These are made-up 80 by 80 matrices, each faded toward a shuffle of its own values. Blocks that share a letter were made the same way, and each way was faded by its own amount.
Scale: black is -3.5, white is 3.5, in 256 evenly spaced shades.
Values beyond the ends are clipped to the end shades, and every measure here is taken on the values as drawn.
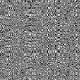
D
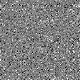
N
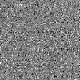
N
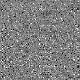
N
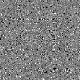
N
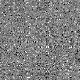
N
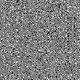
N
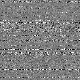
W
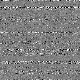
W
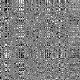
D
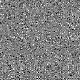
N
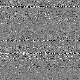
W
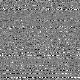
W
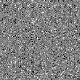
N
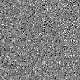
N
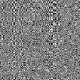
D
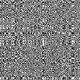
D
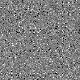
N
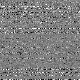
W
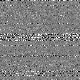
W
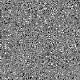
N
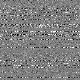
W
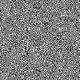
N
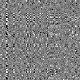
D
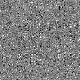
N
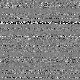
W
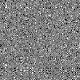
N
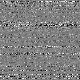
W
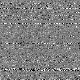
W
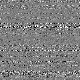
W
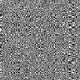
D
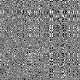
D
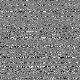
W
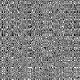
D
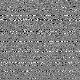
W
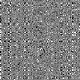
D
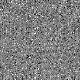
N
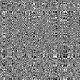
D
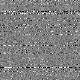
W
